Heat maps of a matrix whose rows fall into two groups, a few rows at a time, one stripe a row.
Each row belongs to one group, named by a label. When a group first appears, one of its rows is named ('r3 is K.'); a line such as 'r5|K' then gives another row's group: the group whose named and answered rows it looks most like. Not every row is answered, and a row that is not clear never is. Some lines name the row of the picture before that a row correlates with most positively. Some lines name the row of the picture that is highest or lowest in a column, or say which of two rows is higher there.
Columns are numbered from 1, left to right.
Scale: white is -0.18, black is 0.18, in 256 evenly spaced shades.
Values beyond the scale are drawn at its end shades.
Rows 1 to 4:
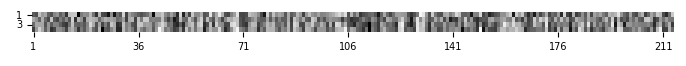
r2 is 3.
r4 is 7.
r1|7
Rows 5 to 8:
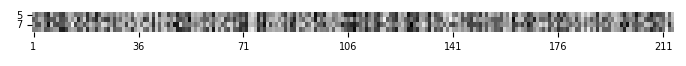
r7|3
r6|7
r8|7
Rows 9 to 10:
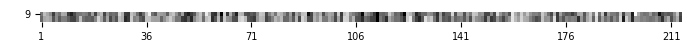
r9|7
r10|7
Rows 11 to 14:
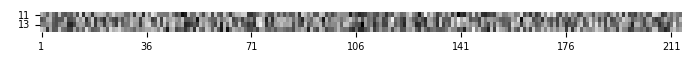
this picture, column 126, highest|13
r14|3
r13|7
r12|7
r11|3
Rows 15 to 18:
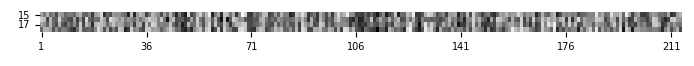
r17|3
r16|3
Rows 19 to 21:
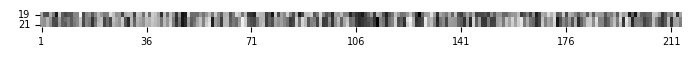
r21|3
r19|3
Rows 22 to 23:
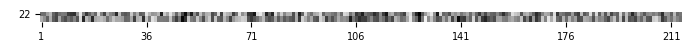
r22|7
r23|3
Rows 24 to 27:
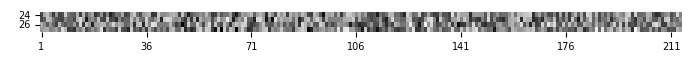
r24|7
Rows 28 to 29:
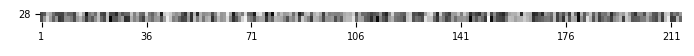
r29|7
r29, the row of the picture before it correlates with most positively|25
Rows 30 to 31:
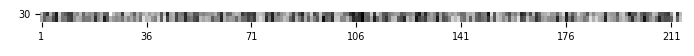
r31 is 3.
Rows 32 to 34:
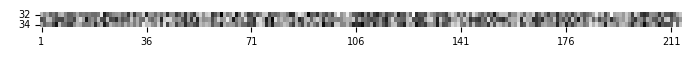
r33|7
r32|3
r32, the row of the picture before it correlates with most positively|31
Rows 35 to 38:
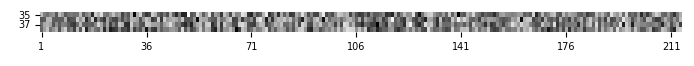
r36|7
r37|7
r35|3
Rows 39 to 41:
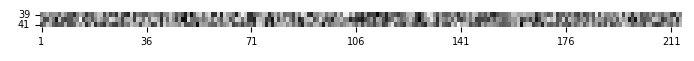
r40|3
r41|7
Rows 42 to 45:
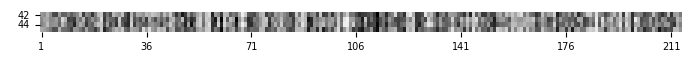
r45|3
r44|7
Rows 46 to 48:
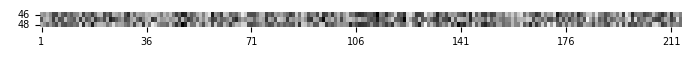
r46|3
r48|3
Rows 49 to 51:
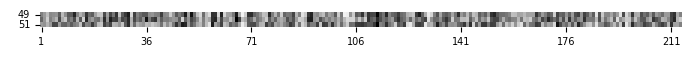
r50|7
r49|7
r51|3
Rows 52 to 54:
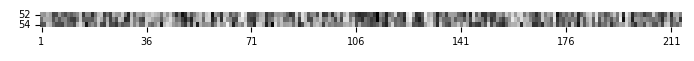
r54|7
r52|3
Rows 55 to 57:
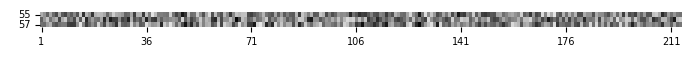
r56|7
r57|7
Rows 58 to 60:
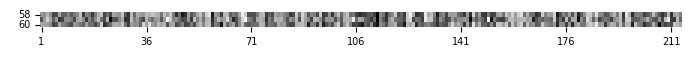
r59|7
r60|3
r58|3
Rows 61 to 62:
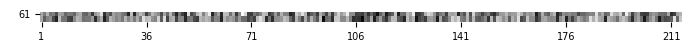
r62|3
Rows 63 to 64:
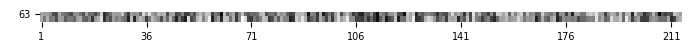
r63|3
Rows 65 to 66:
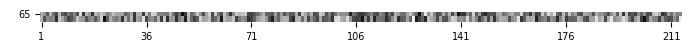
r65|3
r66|3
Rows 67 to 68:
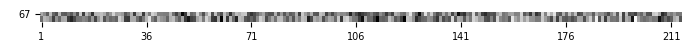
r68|7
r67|3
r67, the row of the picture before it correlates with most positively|65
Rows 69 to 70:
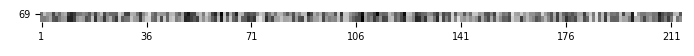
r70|7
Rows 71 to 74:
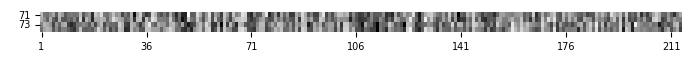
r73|7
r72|3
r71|3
